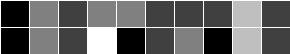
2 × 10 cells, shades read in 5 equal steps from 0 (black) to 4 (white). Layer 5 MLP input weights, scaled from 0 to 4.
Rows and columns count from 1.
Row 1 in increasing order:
0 1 1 1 1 1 2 2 2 3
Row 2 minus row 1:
0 0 0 2 -2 0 1 -1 0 0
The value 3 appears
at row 1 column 9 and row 2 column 9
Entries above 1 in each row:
4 4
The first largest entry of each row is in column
9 4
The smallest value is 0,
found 4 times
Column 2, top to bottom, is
2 2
